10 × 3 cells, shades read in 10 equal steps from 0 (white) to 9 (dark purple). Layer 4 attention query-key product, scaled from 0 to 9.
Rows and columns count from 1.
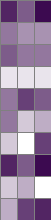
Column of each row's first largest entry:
3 1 1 1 2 1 3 3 2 3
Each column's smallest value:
1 0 0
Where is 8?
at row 1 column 1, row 8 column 1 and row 10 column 3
